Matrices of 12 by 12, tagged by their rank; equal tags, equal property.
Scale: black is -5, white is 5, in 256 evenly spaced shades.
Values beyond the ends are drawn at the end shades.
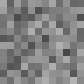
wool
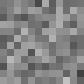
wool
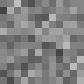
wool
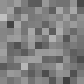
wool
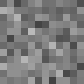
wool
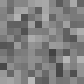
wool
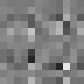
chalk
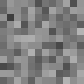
wool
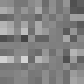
chalk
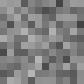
wool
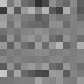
chalk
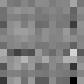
chalk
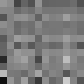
chalk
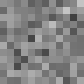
wool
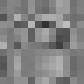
chalk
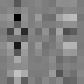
chalk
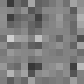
chalk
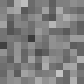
wool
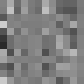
chalk
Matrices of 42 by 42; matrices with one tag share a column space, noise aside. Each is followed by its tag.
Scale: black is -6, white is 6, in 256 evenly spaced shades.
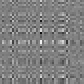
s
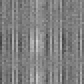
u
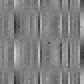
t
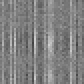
u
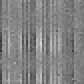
u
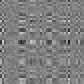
s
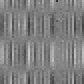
t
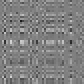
s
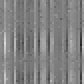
u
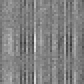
u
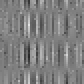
t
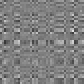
s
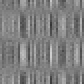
t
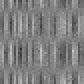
t
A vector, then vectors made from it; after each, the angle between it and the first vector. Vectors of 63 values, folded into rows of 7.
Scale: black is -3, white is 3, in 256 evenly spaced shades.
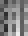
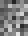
partly aligned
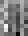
nearly opposite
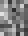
partly opposed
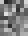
orthogonal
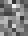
orthogonal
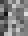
partly aligned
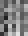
nearly parallel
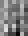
nearly opposite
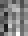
nearly parallel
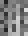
nearly parallel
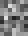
orthogonal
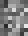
partly aligned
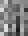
nearly opposite
